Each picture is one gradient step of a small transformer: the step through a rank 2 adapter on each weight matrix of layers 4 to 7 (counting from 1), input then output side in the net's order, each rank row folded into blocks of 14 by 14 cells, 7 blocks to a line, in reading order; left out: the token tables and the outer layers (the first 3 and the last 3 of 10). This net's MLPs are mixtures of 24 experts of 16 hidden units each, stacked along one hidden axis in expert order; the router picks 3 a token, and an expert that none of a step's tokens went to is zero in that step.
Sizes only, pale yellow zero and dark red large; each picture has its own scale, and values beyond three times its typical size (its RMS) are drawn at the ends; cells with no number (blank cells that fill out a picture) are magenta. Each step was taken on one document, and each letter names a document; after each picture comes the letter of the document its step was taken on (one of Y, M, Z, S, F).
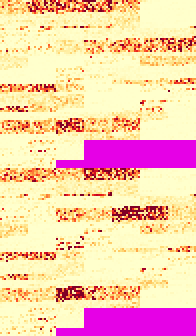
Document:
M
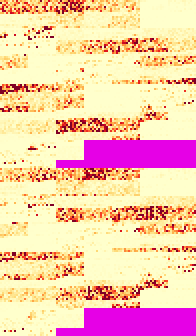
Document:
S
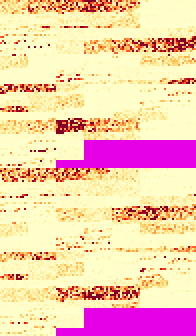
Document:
M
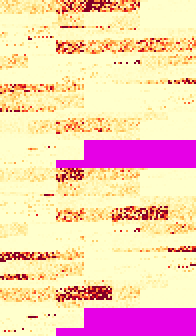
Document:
S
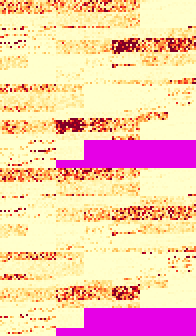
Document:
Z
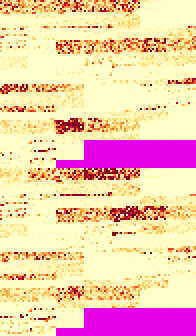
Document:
Z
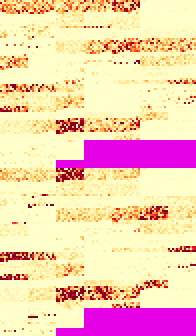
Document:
S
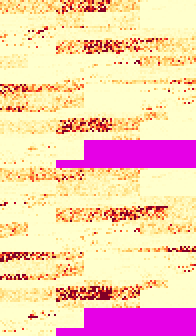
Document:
S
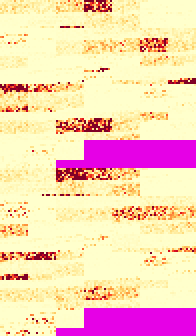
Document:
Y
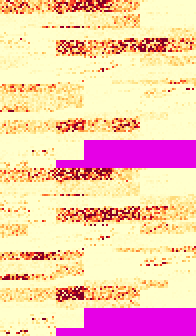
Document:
Y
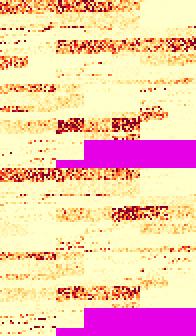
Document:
M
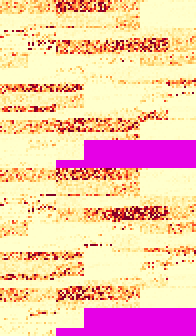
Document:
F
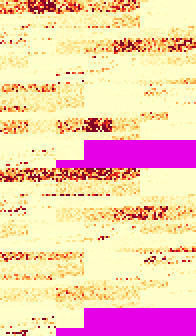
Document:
Y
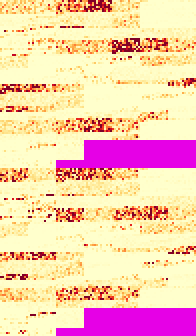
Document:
F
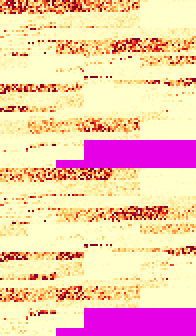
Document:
F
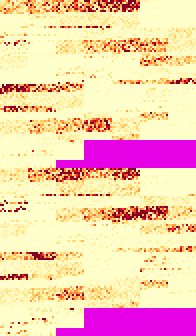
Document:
Y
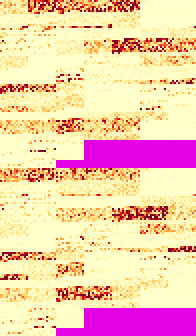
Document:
M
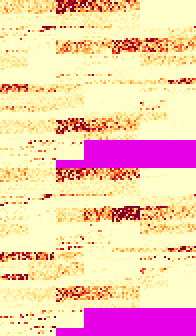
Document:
M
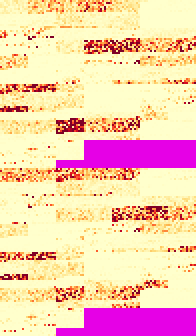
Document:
S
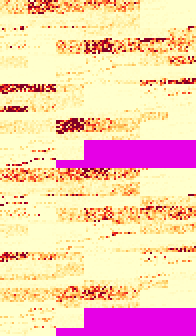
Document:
Z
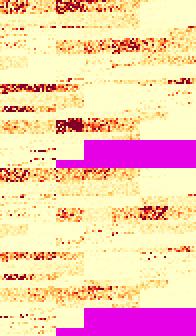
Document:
Z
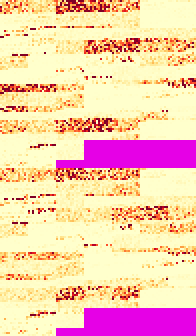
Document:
F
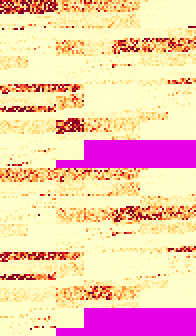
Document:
Z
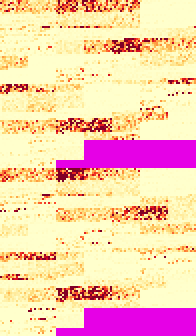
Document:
M
